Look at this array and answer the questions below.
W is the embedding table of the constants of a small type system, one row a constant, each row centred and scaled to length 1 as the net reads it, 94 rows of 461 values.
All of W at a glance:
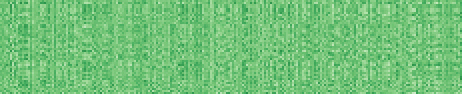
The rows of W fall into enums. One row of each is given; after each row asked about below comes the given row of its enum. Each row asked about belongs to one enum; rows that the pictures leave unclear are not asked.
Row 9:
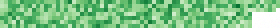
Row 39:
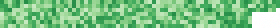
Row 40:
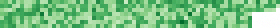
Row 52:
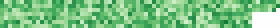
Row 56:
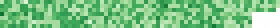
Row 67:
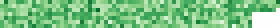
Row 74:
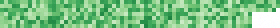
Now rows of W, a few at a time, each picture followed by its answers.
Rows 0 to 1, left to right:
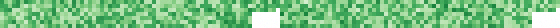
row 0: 39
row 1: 56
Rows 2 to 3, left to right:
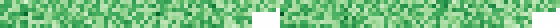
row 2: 56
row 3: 56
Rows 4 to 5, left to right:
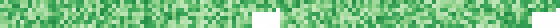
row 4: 74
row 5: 39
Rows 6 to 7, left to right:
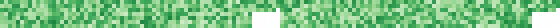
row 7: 39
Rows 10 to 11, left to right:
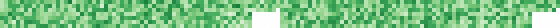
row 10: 9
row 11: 74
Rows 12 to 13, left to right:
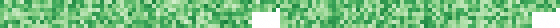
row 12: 52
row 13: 74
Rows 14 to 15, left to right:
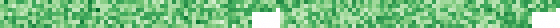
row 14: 67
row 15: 39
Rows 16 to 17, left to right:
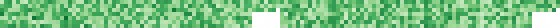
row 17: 74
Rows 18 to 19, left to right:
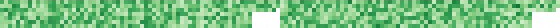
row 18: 74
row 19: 9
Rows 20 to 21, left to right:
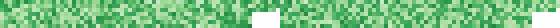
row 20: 39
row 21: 56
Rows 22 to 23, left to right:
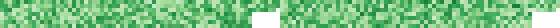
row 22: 39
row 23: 9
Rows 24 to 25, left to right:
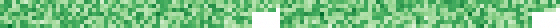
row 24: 56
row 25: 40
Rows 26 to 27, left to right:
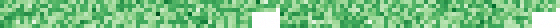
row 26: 40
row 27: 56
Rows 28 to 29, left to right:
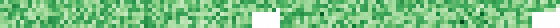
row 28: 74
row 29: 40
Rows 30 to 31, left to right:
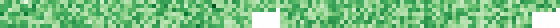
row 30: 56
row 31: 74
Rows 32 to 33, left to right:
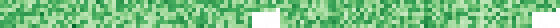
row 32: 40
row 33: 74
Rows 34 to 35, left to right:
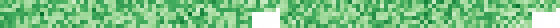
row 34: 40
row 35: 9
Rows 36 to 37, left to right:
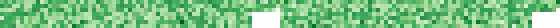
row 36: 40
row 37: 67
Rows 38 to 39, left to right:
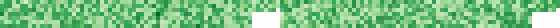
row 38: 56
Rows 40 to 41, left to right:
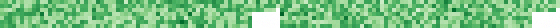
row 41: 56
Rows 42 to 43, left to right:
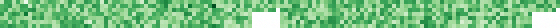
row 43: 74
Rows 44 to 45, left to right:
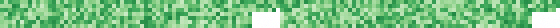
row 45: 39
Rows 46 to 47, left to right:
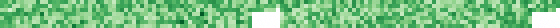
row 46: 40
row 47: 39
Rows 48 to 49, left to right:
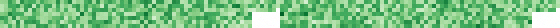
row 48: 9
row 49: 56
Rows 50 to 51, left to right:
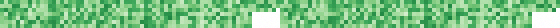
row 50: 74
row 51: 74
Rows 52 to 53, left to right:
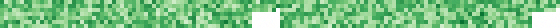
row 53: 40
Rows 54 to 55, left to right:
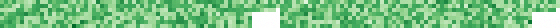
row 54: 40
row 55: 56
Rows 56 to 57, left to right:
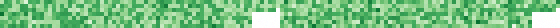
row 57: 67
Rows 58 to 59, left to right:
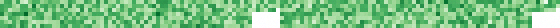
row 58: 56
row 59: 40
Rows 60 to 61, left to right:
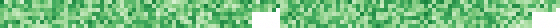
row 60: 52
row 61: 9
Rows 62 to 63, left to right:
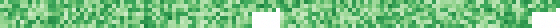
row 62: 74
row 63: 39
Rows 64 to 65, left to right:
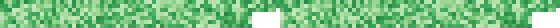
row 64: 39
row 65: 39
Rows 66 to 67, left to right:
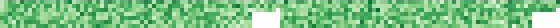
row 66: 9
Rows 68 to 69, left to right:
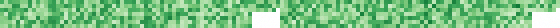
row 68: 74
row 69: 9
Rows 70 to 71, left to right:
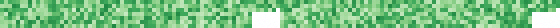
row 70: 74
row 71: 39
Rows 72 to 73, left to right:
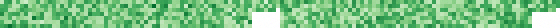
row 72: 56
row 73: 39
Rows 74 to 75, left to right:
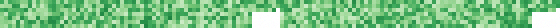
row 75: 39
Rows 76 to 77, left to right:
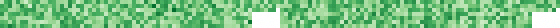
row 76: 56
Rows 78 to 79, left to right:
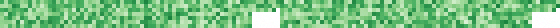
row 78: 74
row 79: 52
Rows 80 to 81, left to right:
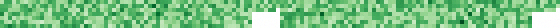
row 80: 56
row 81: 40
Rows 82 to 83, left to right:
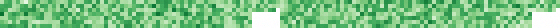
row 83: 9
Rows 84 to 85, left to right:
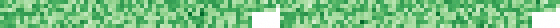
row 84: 40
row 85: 40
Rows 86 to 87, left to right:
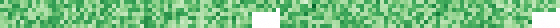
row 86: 74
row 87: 56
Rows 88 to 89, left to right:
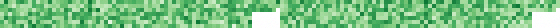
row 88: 67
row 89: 9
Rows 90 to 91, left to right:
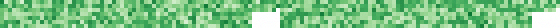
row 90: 52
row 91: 40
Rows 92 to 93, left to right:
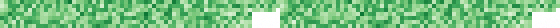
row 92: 9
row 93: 9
